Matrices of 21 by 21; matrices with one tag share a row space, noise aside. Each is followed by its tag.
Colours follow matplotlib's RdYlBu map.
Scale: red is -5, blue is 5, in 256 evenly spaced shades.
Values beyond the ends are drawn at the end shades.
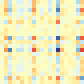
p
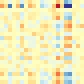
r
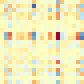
p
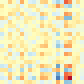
r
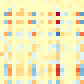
p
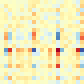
p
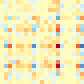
p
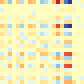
r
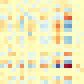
r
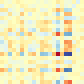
r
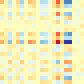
r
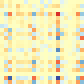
p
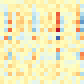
p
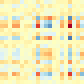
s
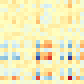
s
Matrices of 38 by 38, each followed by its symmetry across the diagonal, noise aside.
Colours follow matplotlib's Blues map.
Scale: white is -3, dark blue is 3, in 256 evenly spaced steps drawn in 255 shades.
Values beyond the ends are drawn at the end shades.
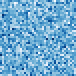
antisymmetric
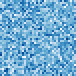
neither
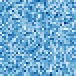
neither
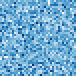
neither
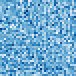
antisymmetric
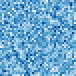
symmetric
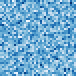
neither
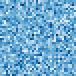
antisymmetric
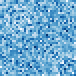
symmetric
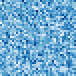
antisymmetric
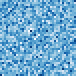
symmetric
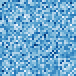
symmetric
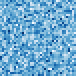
antisymmetric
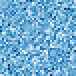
symmetric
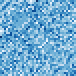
symmetric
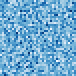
neither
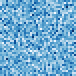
neither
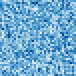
antisymmetric
